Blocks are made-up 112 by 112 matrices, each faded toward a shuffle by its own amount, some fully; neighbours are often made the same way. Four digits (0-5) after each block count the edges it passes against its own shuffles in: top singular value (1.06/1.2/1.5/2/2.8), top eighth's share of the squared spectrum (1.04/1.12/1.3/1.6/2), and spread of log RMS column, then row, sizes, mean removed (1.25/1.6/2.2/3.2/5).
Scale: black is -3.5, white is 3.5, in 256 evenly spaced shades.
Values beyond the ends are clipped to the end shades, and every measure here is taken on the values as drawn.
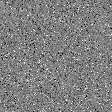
0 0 0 0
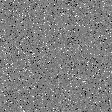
2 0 0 0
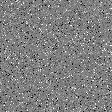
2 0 0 0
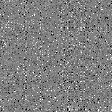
4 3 2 2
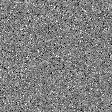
0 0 0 0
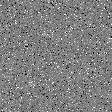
0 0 0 0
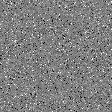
1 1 0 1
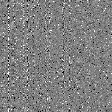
4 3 3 1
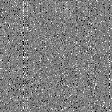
4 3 2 1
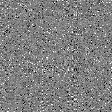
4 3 1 1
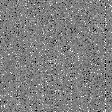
3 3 2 0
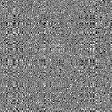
5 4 3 3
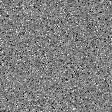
1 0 0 0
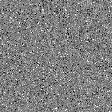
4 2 1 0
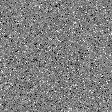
1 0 0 0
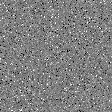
1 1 0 0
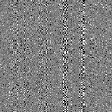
5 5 4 2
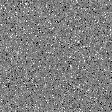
2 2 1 0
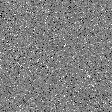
1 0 0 0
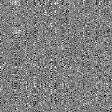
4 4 3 2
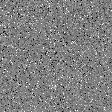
2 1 0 0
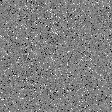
1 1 1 0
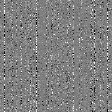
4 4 4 0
